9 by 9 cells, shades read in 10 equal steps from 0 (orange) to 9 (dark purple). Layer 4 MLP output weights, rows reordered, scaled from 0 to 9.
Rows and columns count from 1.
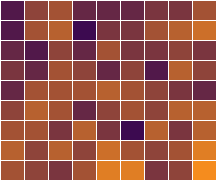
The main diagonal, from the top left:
8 4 5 5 3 4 3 4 0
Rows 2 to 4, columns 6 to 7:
6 4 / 6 6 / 5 8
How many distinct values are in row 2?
6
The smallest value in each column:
3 3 3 3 1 1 3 3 0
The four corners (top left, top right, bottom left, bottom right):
8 4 4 0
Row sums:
54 45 54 50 44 39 44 32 32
